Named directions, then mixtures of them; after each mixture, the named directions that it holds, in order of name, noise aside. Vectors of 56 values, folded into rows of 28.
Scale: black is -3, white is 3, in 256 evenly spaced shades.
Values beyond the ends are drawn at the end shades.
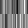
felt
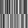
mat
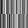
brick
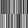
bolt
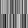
bolt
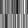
felt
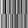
brick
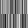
bolt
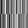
brick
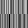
brick, mat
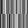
brick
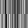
brick, felt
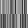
bolt, felt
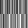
felt, mat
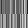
bolt, felt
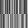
mat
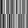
brick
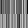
bolt, felt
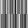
bolt, brick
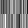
bolt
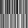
felt, mat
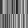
brick, felt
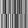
brick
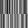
mat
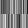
bolt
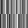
brick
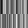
brick, felt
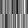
felt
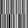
brick, mat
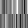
felt
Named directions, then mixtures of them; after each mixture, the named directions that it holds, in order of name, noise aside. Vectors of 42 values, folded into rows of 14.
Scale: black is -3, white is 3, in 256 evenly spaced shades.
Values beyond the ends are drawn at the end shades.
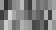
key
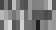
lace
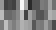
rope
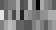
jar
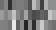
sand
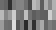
sand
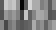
rope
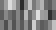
rope, sand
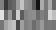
jar, rope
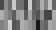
lace, sand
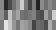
jar, key, rope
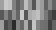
jar, key, sand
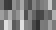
key, lace, rope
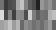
jar, rope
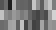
lace, sand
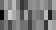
key, rope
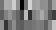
rope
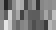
jar, key
